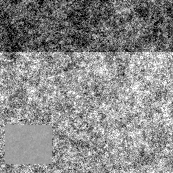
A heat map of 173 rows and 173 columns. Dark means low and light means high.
The bottom left is the calmest part. In the bottom left lies a patch that is calmer than the rest. The middle right is the ninth with the highest average. The field is mottled with small blotches. A horizontal seam about 30% of the way down splits the table, and the bottom part is higher.
